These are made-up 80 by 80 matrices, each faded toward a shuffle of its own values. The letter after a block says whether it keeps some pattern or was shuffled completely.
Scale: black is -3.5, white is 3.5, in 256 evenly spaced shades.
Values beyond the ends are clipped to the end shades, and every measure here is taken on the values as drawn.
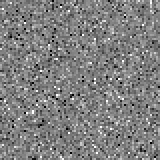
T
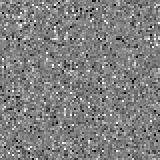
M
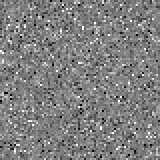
T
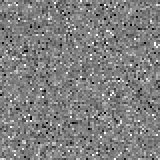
T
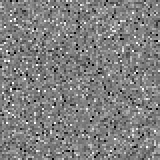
T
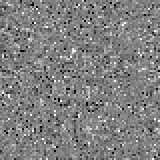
M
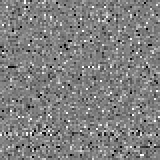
M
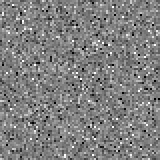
T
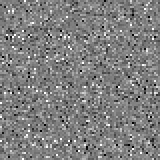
M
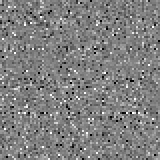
M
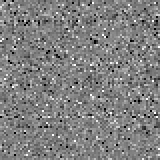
M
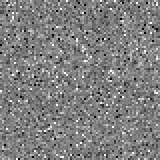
T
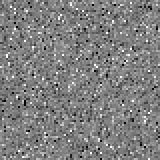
T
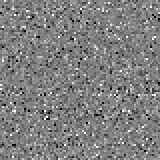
M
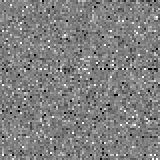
M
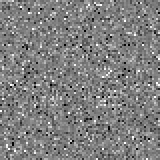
M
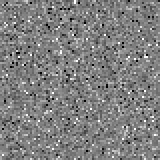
T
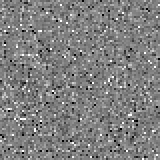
M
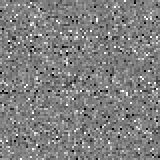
M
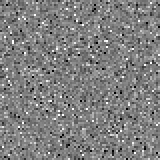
T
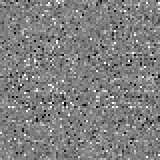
M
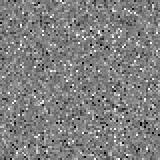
T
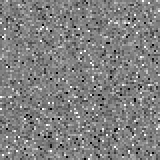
T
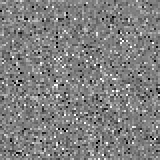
M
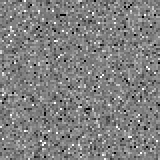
T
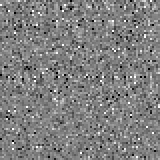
M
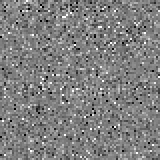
M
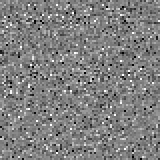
M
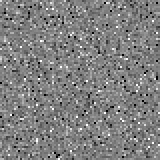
T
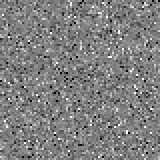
T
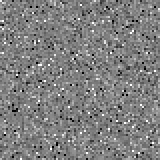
T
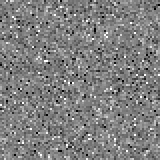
T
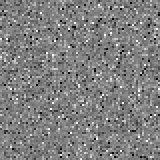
T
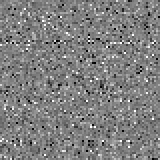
M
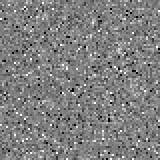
T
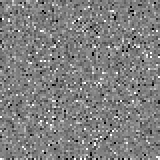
M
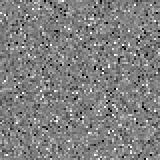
T
